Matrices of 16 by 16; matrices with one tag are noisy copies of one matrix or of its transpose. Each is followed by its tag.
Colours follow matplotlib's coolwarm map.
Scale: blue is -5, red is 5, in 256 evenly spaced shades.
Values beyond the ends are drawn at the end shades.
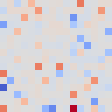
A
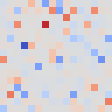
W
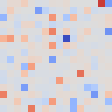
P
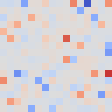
A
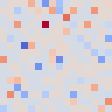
W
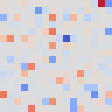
P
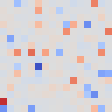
P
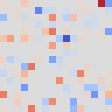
P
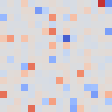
P
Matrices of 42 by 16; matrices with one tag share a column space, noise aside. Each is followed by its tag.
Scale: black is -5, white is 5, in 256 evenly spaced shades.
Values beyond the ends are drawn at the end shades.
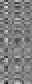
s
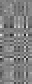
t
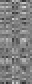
s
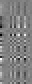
t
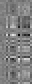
t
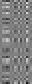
s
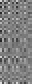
s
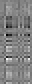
t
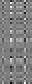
s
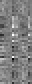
t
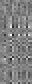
t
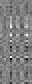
t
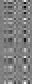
s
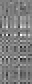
t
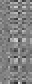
s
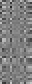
s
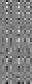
s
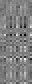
t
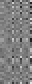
s
